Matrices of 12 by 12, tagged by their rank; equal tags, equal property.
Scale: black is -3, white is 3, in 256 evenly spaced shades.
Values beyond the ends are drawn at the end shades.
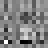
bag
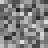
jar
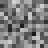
jar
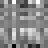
bag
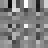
bag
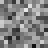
jar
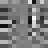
bag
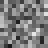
jar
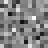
jar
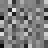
bag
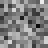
jar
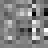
bag
